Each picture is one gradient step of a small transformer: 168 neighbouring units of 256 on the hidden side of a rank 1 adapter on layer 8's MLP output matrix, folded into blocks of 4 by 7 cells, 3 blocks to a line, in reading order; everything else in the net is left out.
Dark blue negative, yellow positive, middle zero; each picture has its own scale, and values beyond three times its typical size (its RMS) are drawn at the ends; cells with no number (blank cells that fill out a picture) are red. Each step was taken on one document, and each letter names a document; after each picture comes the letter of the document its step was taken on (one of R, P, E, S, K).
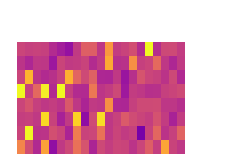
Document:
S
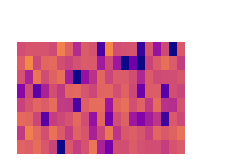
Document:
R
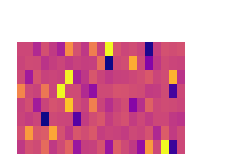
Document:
S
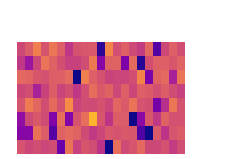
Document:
R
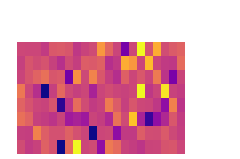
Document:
R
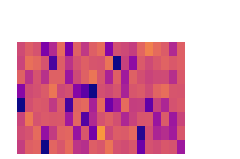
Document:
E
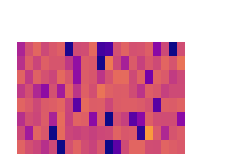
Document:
R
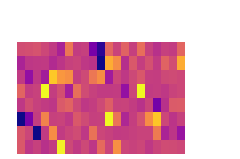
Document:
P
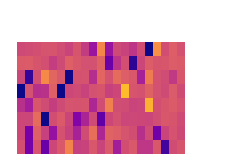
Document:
S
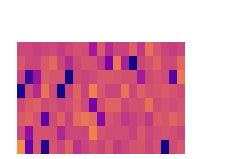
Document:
S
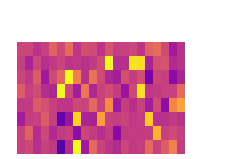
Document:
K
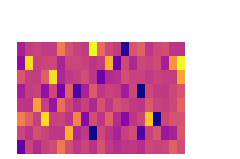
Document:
P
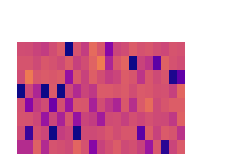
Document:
S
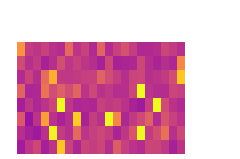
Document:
P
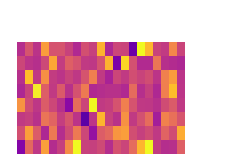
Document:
E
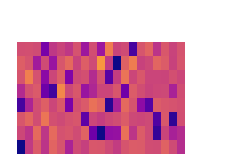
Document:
E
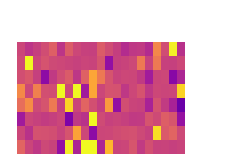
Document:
K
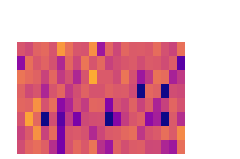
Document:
R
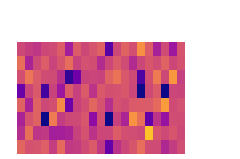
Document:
R
